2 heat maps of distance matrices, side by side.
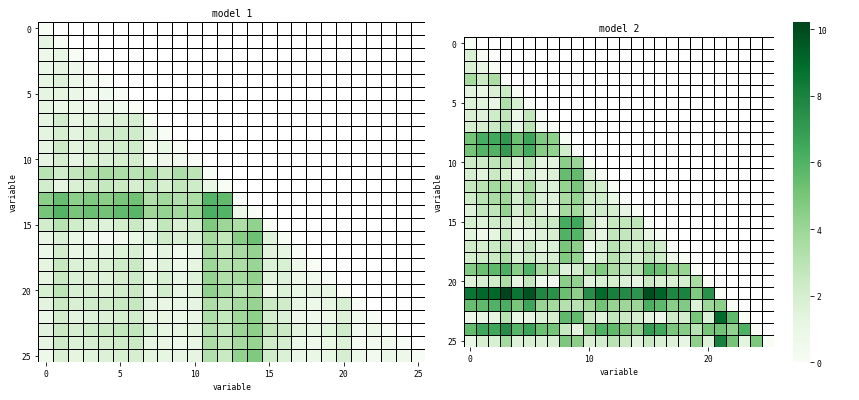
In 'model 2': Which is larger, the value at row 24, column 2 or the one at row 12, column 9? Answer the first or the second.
the first
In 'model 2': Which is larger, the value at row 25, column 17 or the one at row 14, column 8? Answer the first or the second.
the second
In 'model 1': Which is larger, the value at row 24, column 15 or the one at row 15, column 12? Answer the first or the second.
the second
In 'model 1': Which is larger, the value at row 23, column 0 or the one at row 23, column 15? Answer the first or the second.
the second
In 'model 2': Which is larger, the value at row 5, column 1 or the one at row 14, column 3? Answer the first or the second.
the second
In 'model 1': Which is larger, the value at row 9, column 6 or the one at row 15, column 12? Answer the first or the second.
the second
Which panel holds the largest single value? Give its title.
model 2
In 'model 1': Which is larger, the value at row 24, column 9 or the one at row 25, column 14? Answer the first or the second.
the second
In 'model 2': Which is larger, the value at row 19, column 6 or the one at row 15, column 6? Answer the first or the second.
the first
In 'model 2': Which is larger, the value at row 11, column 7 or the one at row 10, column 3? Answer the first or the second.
the second
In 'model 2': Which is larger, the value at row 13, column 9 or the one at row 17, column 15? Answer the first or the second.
the first
